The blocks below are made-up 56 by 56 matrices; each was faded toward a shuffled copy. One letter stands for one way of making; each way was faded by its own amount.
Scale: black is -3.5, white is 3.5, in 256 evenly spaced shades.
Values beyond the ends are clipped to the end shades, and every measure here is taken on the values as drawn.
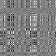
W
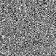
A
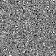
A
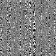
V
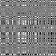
W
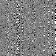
V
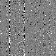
V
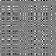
W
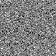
A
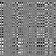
W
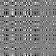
W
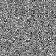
A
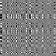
W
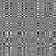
W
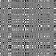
W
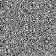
A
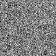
A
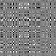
W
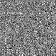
A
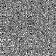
A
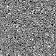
A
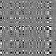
W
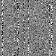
V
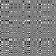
W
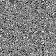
A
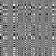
W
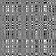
W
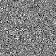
A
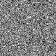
A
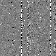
V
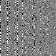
V
